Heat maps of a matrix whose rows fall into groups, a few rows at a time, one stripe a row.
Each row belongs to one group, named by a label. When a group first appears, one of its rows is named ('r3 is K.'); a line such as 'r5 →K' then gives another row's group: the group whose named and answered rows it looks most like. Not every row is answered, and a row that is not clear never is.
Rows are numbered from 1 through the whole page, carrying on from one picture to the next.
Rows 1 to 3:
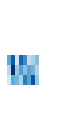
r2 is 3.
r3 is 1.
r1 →3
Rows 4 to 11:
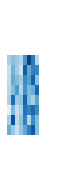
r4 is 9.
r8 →3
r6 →1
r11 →9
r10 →3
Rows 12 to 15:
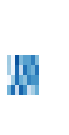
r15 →3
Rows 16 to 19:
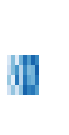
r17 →1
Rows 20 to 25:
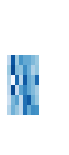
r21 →3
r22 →1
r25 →1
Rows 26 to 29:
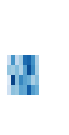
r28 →3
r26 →9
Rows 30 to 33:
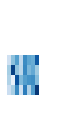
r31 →3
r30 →1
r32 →1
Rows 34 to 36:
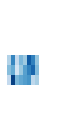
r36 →3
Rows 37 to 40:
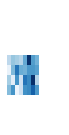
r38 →1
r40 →9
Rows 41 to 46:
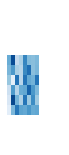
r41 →3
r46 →1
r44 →9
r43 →1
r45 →3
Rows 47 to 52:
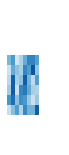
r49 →3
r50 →3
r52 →1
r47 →9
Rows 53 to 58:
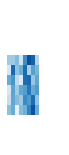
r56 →9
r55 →9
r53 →9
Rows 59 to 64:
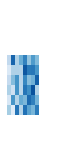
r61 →1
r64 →1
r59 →3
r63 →9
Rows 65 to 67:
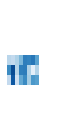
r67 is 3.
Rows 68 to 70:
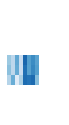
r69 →1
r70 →9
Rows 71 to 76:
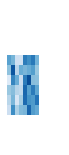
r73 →9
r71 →9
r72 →3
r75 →9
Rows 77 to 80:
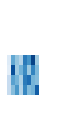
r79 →9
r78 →3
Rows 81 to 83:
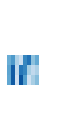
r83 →3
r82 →3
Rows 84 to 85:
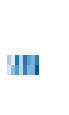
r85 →1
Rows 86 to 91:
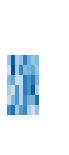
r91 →3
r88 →9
